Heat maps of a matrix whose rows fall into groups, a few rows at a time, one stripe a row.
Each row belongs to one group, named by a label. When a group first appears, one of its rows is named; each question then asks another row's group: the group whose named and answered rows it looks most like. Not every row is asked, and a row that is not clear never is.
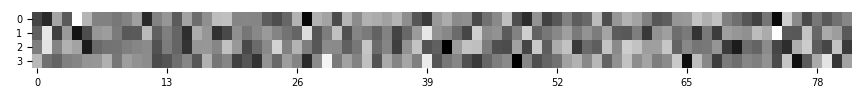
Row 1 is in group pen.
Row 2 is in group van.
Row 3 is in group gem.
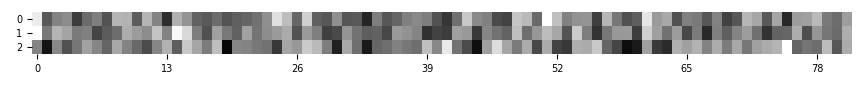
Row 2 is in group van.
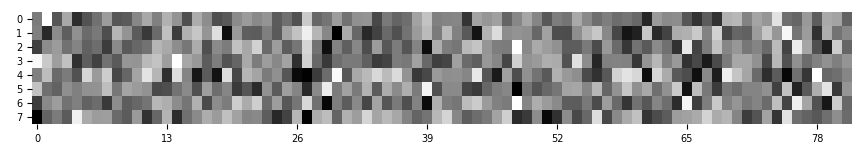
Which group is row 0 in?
pen
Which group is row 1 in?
van
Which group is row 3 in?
pen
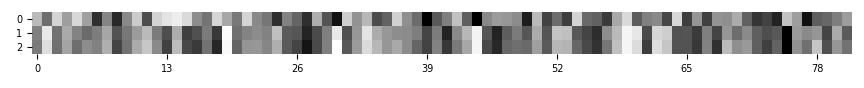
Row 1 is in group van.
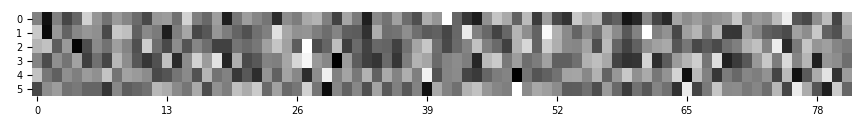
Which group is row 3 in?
van
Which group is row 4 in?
gem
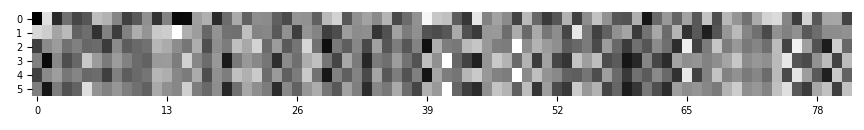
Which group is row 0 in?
pen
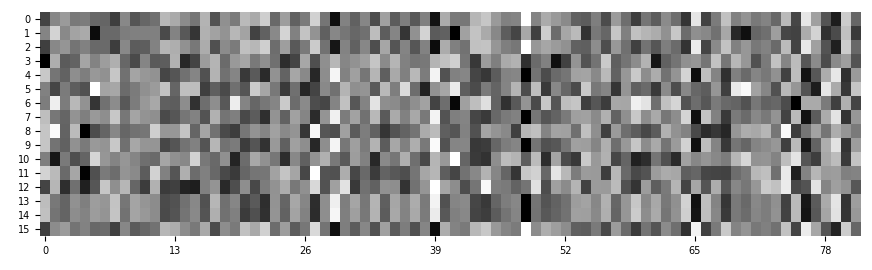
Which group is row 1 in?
van
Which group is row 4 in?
gem
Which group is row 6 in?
van
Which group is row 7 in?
gem
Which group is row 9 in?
gem
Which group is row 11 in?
pen
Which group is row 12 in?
pen
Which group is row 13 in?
gem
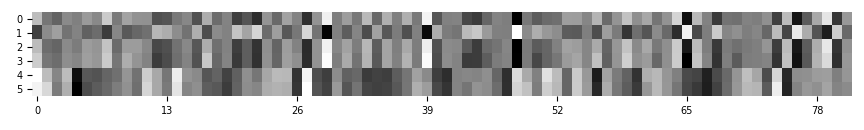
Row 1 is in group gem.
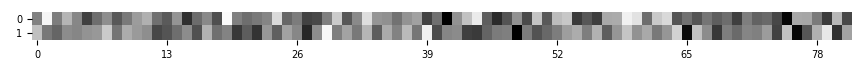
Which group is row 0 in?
van
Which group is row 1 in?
gem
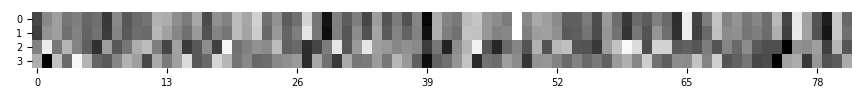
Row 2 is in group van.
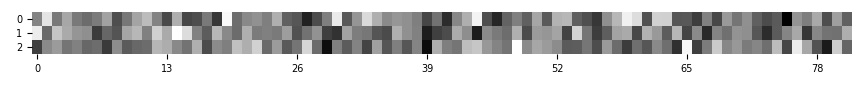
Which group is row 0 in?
van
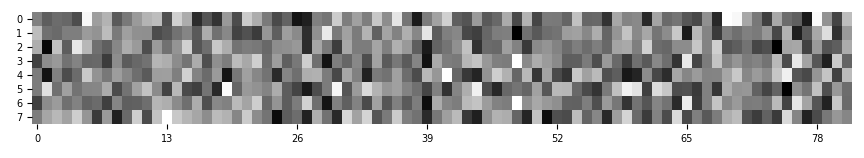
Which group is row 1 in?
gem
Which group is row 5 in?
van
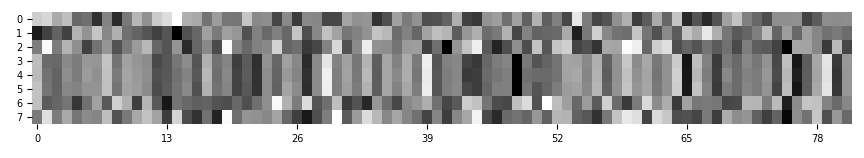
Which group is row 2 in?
van
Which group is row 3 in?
gem
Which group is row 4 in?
gem
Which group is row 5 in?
gem
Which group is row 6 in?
pen
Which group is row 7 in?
van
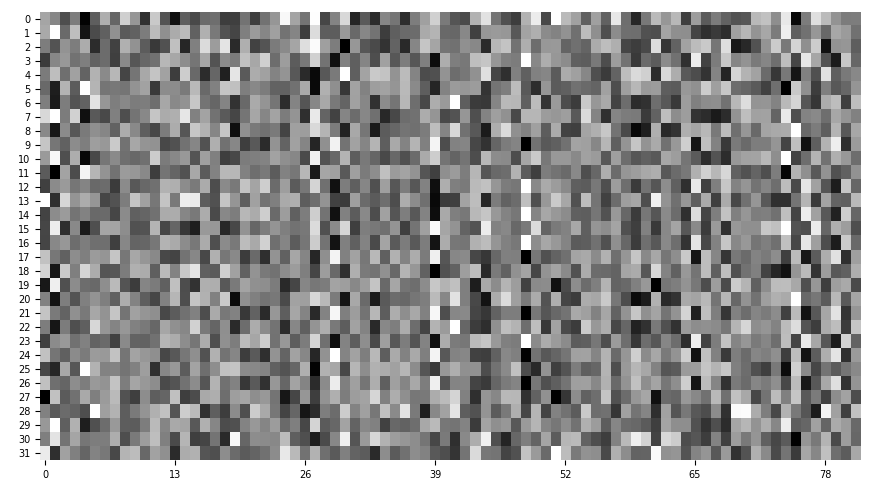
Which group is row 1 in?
pen
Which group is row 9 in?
gem
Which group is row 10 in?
pen
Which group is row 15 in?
pen
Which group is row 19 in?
pen
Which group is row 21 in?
gem
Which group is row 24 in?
gem
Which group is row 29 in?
pen
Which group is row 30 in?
van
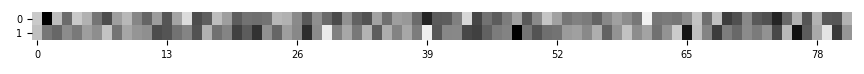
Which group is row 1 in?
gem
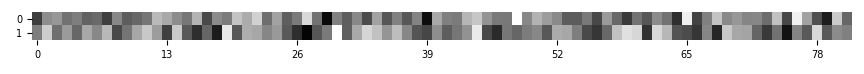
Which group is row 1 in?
van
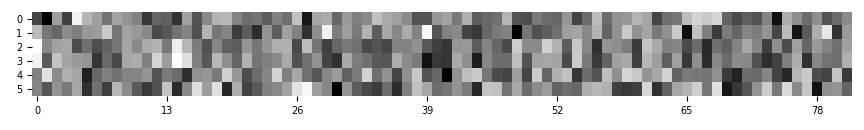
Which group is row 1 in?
gem
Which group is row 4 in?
van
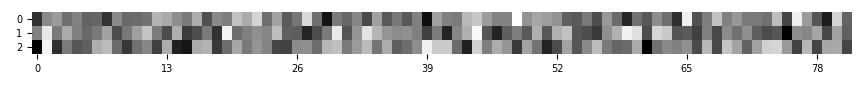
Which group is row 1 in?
van
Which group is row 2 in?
pen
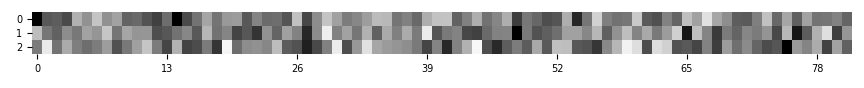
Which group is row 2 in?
van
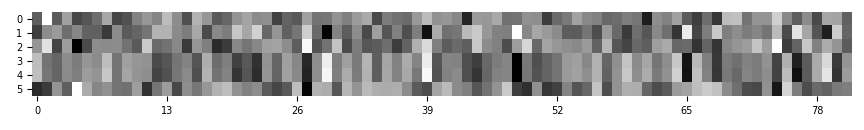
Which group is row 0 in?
pen
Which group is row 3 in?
gem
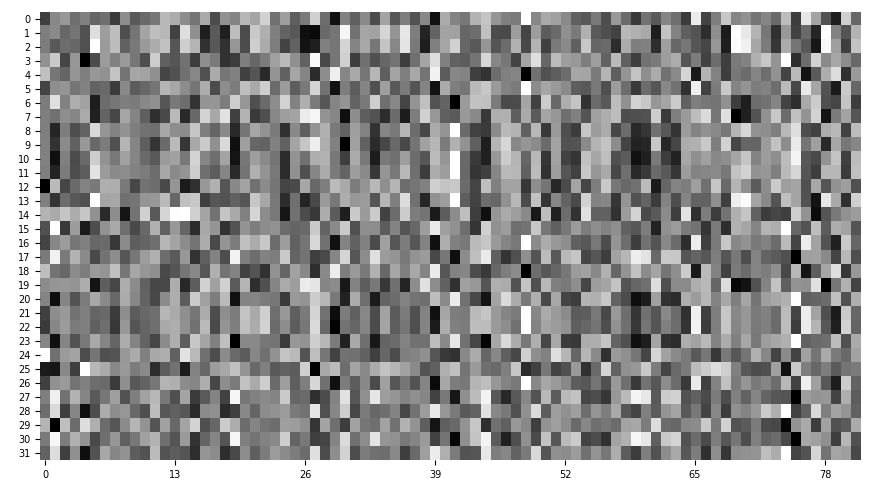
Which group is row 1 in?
van
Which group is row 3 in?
pen
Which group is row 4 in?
gem
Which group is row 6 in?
van
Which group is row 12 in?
pen
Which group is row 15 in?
pen
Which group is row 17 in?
van
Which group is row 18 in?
gem
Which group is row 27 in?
van
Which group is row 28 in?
pen
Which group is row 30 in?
van
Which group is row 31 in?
pen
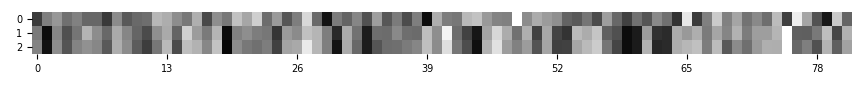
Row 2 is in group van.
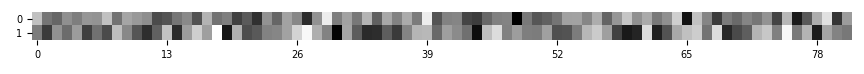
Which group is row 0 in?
gem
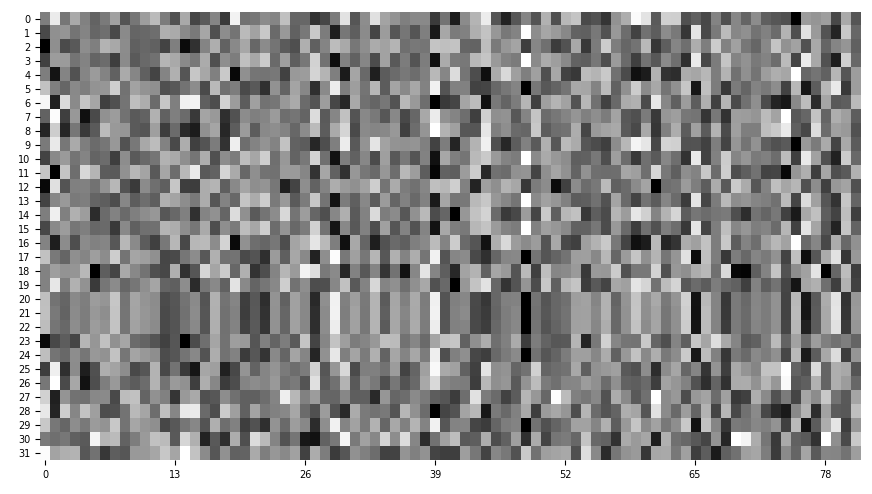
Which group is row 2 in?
pen
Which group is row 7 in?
pen
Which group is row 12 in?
pen
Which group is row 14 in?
van
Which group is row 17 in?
gem
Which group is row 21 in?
gem
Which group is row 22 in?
gem
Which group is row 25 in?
pen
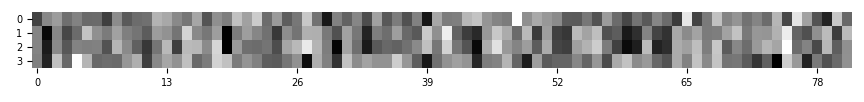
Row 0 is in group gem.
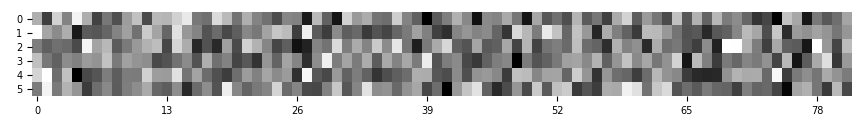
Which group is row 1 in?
pen
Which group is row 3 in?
gem
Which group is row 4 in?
pen
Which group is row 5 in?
van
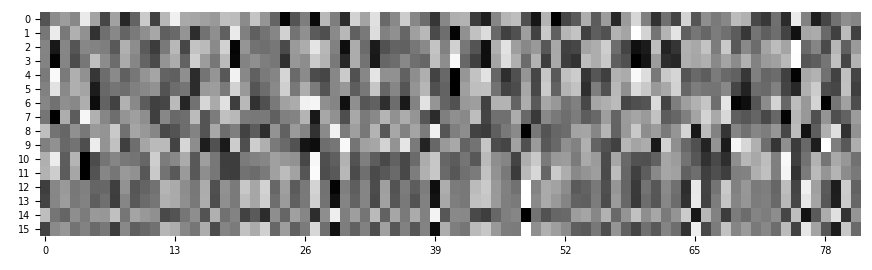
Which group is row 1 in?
van
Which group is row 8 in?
gem
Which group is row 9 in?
van
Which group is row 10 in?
pen
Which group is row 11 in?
pen
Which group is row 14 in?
gem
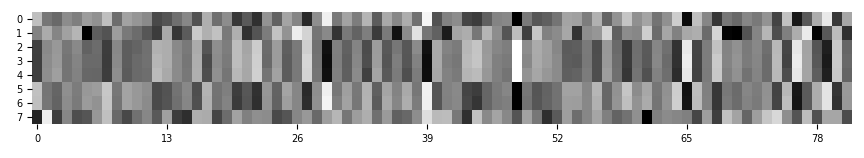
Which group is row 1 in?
van
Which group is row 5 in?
gem
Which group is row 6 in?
gem
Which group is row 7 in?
pen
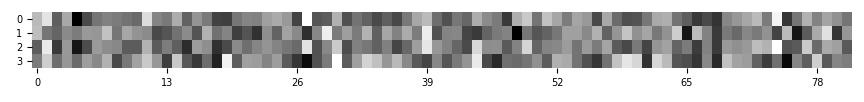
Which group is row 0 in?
pen
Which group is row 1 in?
gem
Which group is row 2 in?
pen
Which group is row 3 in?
van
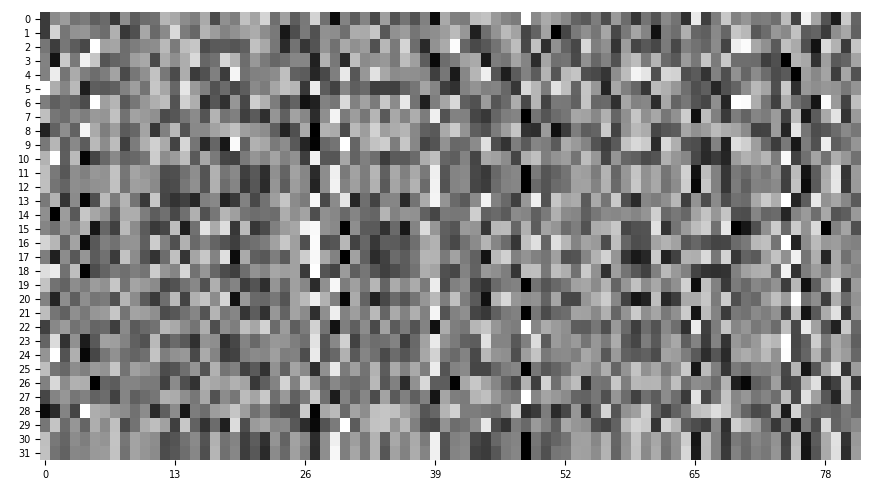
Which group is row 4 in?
van
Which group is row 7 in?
gem
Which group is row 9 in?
van
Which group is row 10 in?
pen
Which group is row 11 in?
gem
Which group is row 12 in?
gem
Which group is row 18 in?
pen
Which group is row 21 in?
gem
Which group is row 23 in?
pen
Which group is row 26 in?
van
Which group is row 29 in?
van
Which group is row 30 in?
gem
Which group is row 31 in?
gem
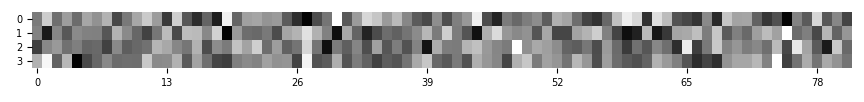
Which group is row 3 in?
pen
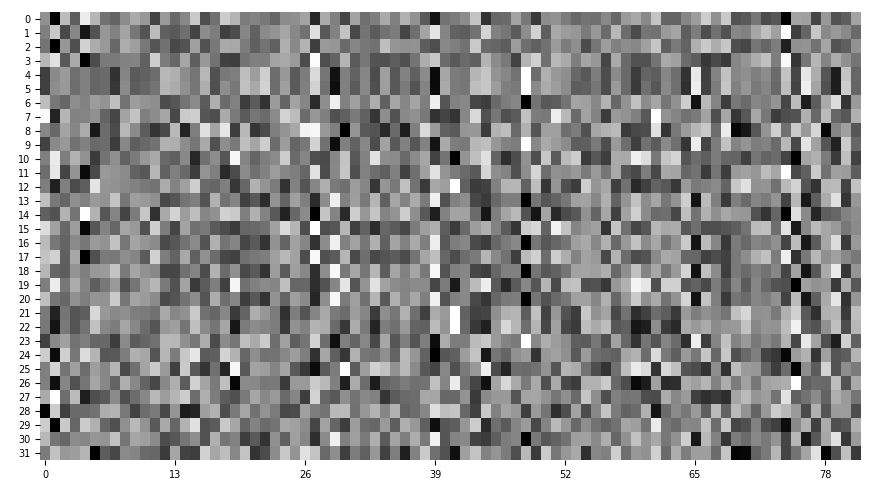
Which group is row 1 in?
pen
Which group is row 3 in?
pen
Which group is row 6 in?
gem
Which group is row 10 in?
van
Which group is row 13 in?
gem
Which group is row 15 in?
pen
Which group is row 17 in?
pen
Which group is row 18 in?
gem
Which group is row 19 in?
van
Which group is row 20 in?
gem
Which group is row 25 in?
van
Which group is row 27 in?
pen
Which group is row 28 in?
pen
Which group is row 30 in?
gem
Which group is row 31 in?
van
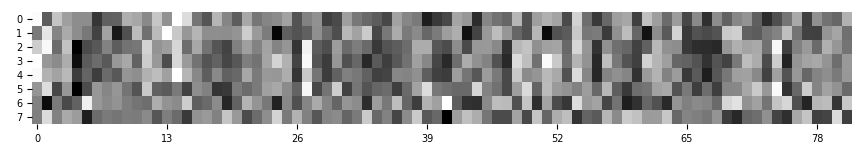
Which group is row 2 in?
pen
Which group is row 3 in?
pen
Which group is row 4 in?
pen
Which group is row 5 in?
pen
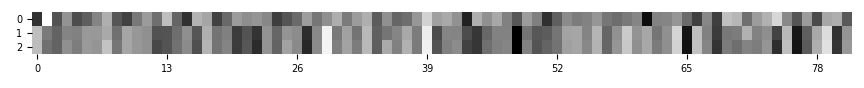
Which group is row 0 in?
pen
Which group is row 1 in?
gem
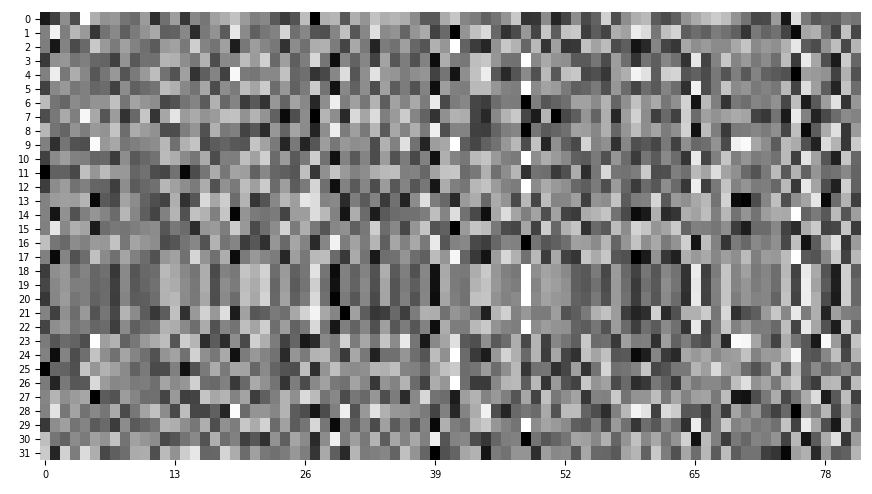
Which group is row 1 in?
van
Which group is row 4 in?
van
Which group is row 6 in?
gem
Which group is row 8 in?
gem
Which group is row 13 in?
van
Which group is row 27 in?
van
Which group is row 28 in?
van
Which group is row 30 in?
gem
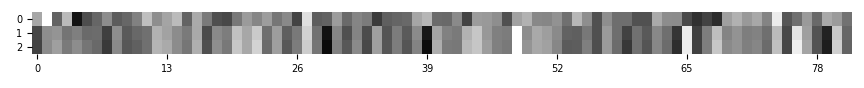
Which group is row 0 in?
pen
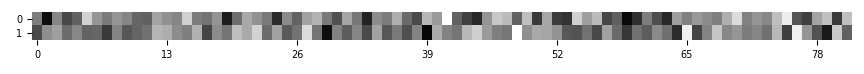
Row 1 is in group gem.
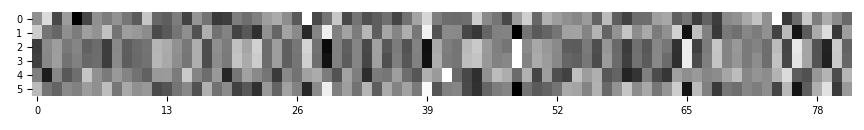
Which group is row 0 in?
pen
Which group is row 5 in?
gem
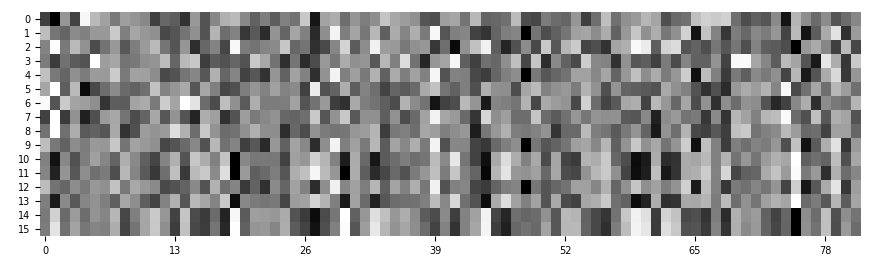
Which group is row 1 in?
gem
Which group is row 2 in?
van
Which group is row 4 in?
gem
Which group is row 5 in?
pen
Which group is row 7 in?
pen
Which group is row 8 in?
pen
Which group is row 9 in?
gem
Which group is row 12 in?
gem
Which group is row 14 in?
van
